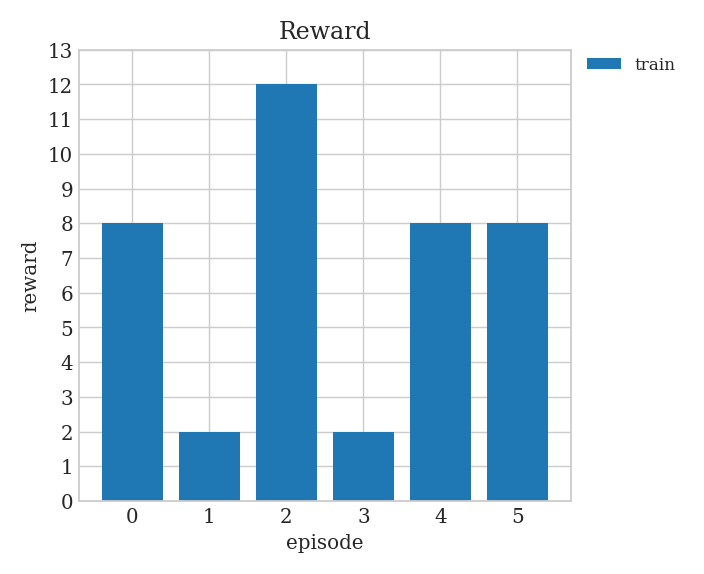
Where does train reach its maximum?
2
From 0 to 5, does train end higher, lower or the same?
the same
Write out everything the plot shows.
Title: Reward
x-axis: episode, ticks 0 1 2 3 4 5
y-axis: reward, ticks 0 1 2 3 4 5 6 7 8 9 10 11 12 13
Legend: train
Values:
train: 8 2 12 2 8 8
